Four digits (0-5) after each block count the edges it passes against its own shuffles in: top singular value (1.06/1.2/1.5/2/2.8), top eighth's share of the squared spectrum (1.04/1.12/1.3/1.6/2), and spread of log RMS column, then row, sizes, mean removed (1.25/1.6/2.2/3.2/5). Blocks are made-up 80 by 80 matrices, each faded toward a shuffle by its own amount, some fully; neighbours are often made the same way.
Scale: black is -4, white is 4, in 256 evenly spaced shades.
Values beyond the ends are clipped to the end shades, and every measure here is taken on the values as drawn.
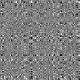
4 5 3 3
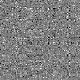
4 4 2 2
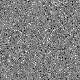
3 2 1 0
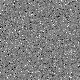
0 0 0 0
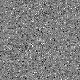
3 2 1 1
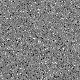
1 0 0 0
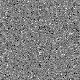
3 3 1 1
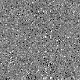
3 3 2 1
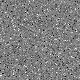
0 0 0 0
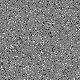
1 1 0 0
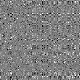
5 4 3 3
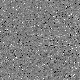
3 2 0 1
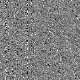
2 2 3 0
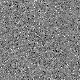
0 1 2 0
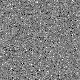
0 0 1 0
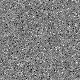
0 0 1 0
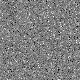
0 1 1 0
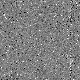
1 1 1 0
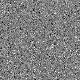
1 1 2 0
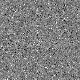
1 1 1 0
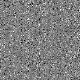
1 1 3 0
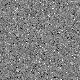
0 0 1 0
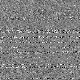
2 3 0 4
